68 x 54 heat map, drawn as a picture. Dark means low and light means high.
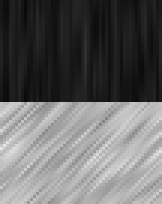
It is made of 2 by 1 panels. Panel 1,1: very low, streaked downward, faint in contrast. Panel 2,1: high, slanting up to the right.
